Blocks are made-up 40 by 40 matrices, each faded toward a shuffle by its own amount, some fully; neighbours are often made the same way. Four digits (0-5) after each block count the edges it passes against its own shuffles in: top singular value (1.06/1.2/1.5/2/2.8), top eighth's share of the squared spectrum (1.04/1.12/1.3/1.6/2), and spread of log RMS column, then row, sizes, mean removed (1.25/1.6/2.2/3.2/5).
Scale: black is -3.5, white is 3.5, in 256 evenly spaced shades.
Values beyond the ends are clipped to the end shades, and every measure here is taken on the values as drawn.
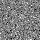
0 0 0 0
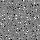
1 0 0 0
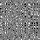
4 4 2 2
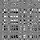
4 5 3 3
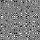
4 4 2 2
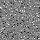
2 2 1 0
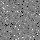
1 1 0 0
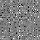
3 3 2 2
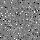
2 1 0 0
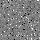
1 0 0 0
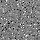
1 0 0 0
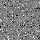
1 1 0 0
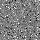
0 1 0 0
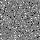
0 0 0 0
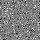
0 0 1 0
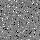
0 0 0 0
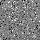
0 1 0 0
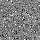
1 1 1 0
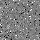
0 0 0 0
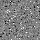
0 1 0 0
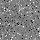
0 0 0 0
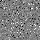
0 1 0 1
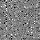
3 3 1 1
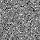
2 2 0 0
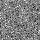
0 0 0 0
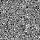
2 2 1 1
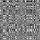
4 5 3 3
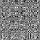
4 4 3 3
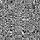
3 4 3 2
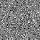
2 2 0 0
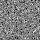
0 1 0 0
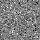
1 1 0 0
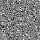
3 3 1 0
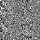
1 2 3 0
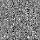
1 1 2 0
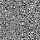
1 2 3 0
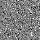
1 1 1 0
